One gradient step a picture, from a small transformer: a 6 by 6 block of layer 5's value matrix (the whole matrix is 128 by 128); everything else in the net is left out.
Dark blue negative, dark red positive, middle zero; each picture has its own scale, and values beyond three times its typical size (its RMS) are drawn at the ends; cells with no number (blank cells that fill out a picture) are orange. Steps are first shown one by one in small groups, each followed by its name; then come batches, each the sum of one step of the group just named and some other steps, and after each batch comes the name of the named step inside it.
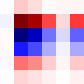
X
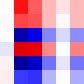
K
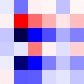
K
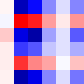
X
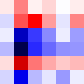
X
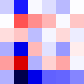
K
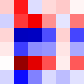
X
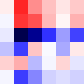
K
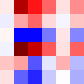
K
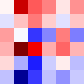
K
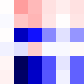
K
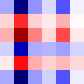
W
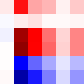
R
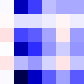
W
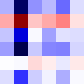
W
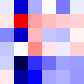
R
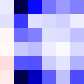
R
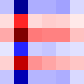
W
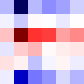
R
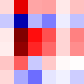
R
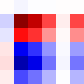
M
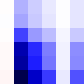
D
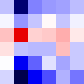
D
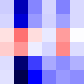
D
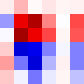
M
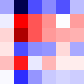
M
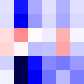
D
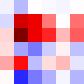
M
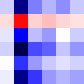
D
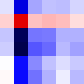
D
